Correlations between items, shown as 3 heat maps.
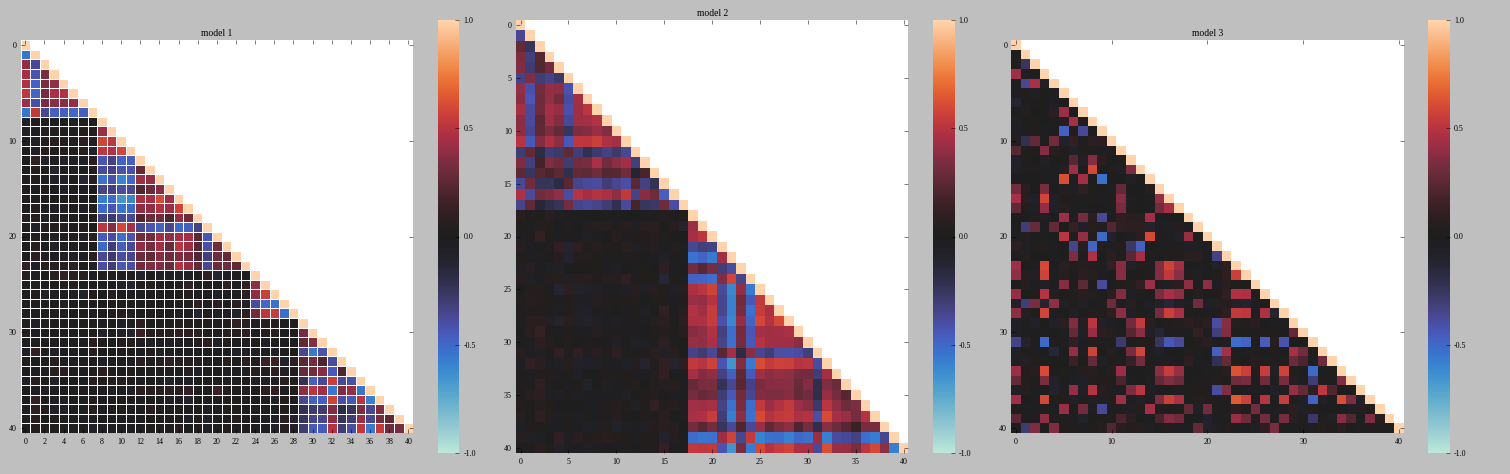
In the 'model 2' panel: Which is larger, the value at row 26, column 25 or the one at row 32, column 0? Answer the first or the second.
the first
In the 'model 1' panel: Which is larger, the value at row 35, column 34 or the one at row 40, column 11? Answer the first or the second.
the second
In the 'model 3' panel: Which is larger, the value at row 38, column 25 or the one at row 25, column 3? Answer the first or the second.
the first
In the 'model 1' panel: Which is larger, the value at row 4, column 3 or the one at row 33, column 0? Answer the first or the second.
the first
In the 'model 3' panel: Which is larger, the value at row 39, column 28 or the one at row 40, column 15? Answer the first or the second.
the first
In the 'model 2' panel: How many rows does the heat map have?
41
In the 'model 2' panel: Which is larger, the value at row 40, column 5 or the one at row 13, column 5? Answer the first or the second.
the first
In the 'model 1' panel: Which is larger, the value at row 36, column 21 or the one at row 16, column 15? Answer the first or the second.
the second
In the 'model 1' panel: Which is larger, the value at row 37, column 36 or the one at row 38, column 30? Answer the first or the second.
the second
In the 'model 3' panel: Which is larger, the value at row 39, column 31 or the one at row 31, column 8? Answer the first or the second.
the second
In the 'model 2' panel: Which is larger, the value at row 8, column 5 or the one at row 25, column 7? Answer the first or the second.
the second
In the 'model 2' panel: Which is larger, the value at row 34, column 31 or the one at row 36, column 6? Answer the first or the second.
the second
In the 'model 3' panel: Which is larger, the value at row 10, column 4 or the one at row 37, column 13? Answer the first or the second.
the first
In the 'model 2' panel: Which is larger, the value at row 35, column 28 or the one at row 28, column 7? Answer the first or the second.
the first
